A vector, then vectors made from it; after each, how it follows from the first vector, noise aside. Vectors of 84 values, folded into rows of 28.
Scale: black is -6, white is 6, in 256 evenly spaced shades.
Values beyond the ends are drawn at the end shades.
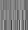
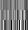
scaled up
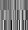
scaled up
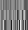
scaled up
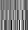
scaled up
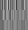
reversed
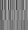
reversed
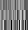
scaled up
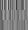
reversed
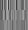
reversed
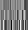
scaled up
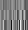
scaled up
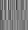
reversed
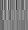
reversed
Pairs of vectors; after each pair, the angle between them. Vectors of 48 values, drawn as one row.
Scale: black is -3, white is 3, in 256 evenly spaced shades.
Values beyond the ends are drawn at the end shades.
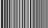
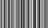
orthogonal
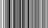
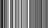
nearly opposite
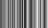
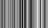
nearly parallel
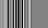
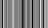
orthogonal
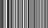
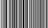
nearly opposite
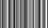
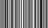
partly opposed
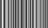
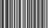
nearly opposite
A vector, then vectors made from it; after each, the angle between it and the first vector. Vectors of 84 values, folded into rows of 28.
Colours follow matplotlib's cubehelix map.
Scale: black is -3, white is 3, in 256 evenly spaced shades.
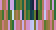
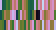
partly aligned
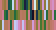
partly aligned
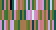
partly opposed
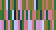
partly aligned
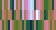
nearly opposite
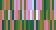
nearly opposite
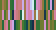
nearly opposite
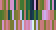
nearly parallel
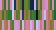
nearly parallel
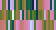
nearly parallel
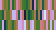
partly aligned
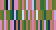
partly opposed
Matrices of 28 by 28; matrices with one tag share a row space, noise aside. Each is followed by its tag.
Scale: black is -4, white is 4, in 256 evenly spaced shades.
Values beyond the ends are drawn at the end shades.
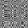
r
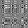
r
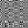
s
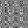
s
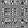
r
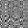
s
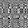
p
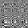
r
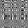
r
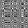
r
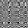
p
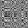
r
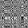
r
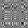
r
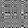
r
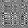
r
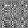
r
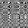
p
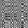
r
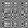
r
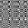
p
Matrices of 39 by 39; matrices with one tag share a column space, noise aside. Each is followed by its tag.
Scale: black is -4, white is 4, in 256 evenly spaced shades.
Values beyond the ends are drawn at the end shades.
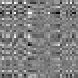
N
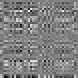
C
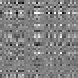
N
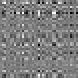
N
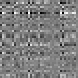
N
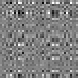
N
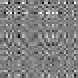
N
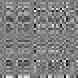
C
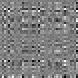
C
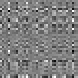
C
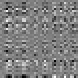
C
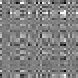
N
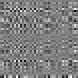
C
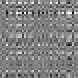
N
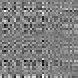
C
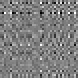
N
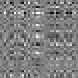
N
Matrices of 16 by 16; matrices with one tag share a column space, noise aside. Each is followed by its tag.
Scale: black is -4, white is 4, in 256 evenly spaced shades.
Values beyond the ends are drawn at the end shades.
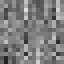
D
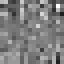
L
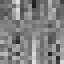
D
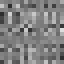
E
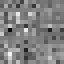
E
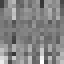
D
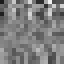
L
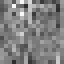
L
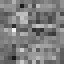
E
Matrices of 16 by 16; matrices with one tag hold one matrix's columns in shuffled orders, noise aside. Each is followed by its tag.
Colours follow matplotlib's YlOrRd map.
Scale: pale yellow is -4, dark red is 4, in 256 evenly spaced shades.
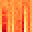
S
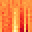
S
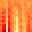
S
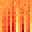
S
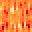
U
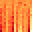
S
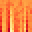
S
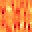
U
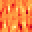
U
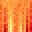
S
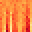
S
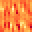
U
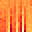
S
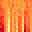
S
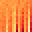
S
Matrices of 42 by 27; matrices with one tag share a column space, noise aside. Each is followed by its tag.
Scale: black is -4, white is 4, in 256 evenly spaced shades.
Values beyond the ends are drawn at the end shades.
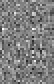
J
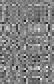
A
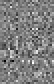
J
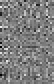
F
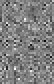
A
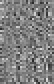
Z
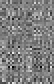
Z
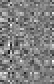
J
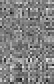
Z
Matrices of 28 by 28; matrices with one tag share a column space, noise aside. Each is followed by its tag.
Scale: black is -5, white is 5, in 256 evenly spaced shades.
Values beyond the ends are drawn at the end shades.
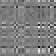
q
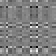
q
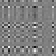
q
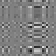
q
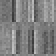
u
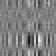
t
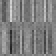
u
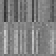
u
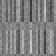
u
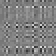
q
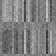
u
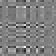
q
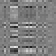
q
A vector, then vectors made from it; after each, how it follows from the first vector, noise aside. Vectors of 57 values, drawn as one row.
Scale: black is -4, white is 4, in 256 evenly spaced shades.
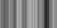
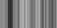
reversed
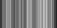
wrapped around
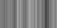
shrunk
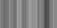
shrunk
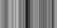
wrapped around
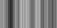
reversed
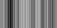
reversed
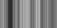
reversed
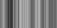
reversed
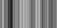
reversed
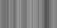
shrunk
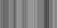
shrunk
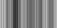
wrapped around
